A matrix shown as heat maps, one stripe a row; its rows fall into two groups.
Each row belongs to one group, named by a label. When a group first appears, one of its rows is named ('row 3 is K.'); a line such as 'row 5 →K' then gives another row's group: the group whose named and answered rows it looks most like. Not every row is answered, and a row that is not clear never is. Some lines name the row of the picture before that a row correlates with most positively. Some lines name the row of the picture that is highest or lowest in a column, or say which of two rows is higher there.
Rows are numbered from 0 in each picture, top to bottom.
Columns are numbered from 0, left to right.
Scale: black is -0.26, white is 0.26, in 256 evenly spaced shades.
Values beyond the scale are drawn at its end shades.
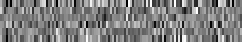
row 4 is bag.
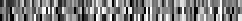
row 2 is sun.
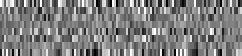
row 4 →bag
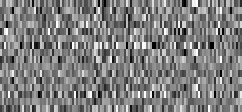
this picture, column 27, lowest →13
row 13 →sun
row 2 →bag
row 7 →bag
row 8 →sun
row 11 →sun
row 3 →bag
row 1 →sun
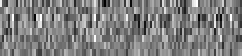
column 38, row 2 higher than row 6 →No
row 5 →bag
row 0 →bag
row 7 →sun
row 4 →bag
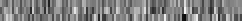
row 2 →bag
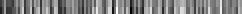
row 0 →sun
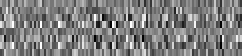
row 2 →bag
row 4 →sun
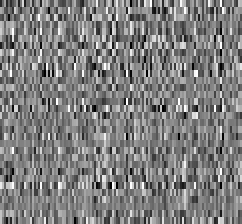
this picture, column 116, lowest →25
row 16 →bag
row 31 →bag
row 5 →bag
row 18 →sun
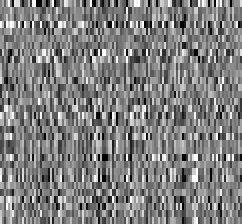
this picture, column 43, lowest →29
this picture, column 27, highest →8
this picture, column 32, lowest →8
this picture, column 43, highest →11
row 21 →sun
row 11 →bag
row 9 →bag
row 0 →sun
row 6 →bag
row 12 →sun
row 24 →bag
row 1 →bag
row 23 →sun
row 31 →bag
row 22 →bag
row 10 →bag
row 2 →bag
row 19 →bag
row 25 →bag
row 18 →sun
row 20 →sun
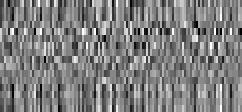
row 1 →sun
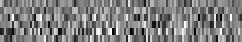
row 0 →bag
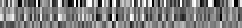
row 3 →sun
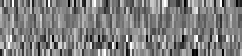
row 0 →bag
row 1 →bag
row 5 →bag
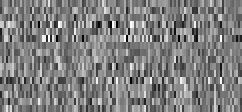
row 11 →sun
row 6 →bag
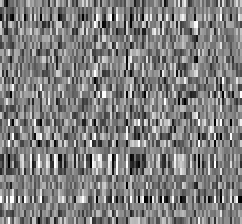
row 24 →sun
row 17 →sun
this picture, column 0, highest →28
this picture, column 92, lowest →14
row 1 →sun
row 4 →bag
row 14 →bag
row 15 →sun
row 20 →sun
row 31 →sun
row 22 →sun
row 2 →sun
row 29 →bag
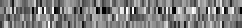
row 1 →bag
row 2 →sun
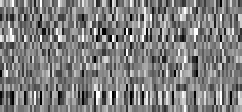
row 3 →sun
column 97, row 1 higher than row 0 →No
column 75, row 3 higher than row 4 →Yes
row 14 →sun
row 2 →sun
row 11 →sun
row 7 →bag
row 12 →bag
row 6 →sun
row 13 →sun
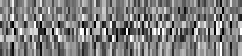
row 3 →sun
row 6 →sun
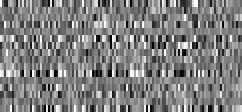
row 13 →sun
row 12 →bag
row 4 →sun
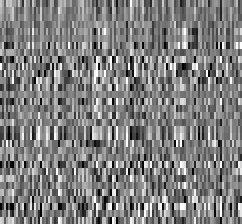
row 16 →sun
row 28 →bag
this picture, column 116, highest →20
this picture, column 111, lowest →10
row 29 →sun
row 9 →bag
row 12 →sun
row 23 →sun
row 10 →bag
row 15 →bag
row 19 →sun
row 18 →sun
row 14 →sun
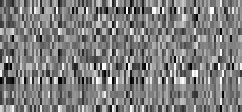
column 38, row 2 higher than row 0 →No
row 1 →bag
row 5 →sun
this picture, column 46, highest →11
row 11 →sun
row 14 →sun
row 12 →sun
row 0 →sun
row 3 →sun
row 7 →sun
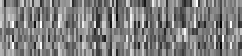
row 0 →bag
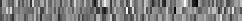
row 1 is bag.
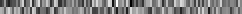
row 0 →sun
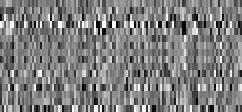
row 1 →sun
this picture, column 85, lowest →2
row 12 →sun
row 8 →sun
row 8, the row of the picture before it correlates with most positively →0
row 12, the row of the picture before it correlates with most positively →1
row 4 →bag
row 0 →bag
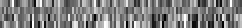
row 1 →bag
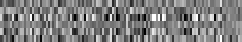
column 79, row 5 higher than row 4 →No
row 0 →sun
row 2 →bag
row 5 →sun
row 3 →bag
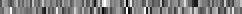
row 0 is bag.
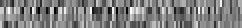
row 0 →sun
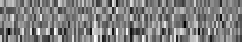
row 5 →bag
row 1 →sun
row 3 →bag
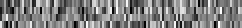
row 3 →bag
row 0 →sun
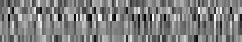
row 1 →sun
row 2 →sun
